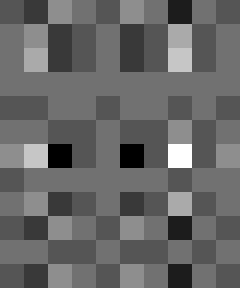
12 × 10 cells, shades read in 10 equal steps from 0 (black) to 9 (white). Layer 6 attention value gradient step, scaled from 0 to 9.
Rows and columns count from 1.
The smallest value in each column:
3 2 0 3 3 0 3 1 3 3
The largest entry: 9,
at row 7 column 8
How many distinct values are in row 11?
2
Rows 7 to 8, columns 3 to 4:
0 3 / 4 4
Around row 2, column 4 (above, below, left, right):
4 3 2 4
